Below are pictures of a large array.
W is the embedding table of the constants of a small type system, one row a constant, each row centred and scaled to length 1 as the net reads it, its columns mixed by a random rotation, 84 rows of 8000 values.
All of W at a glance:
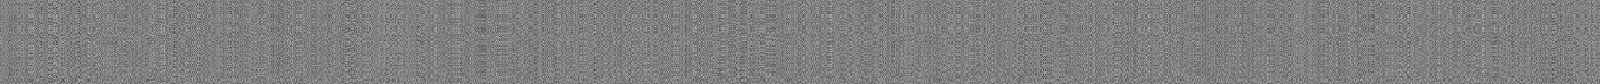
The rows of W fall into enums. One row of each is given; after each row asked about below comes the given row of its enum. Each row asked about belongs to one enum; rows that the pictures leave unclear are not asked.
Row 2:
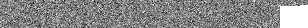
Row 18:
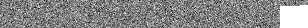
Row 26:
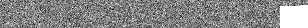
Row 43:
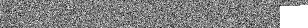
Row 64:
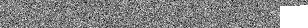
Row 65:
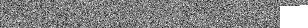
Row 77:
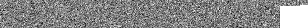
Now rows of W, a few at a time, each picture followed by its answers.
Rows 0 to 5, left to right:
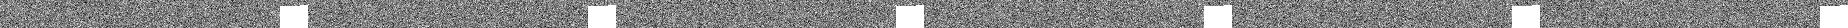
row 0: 64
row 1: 77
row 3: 18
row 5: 65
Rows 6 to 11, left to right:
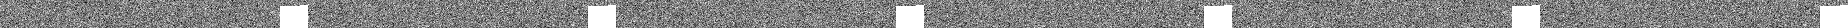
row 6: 64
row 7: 77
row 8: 65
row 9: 77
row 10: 64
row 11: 77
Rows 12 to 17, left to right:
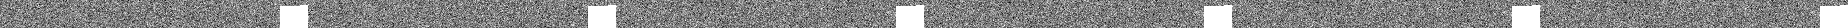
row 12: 18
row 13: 77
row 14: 64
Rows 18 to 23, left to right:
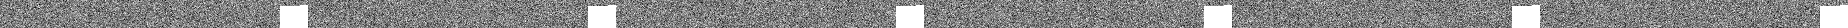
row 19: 65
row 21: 18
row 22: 65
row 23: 77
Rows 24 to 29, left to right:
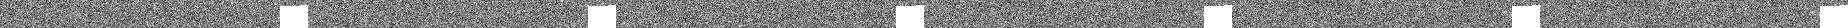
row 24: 18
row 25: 2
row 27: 64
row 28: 64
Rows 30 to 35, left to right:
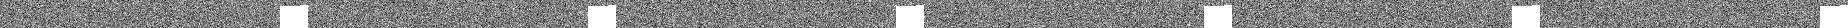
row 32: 2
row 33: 77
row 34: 18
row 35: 65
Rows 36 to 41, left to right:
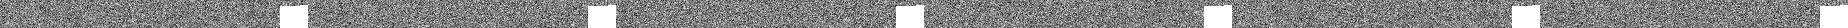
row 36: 26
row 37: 77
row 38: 43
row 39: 64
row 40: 26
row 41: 77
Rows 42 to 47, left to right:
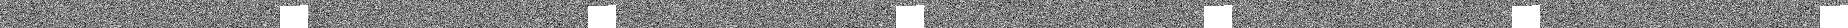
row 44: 77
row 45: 64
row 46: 64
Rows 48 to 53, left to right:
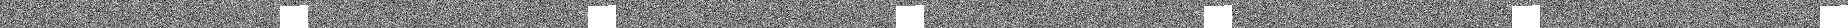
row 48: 18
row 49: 64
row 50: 18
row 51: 64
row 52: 77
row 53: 65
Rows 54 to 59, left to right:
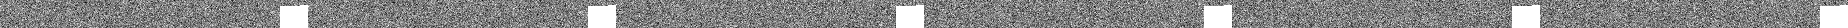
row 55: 64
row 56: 77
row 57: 18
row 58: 65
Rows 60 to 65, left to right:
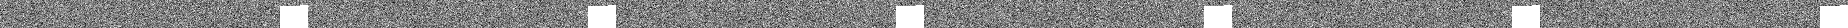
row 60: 77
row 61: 64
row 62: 18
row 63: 18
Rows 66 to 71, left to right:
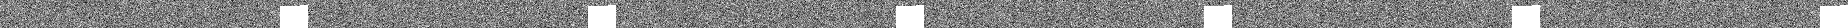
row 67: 77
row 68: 26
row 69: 18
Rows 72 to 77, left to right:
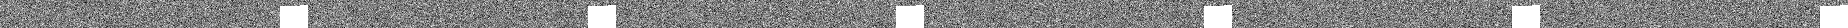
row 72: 64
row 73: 26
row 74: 18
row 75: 26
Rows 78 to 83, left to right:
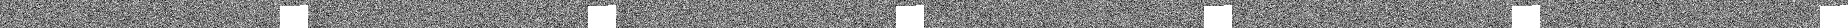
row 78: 18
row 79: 43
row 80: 43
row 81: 65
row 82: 18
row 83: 2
